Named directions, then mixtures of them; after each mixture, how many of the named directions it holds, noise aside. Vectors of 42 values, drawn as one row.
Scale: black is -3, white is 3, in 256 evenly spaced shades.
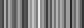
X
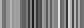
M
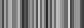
two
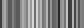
one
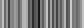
one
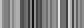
one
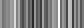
one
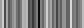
one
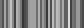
two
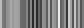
one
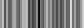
one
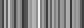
one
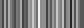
one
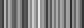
one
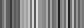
one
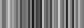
one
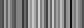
one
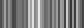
two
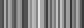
one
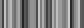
two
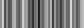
one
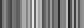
one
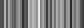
one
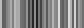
one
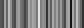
one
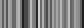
two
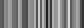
two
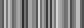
two
